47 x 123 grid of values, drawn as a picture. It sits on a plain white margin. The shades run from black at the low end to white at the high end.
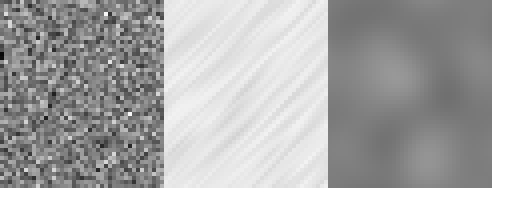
It is made of 1 by 3 panels. Panel 1,1: middling, fine-grained, strong in contrast. Panel 1,2: very high, slanting up to the right, faint in contrast. Panel 1,3: middling, smooth, faint in contrast.
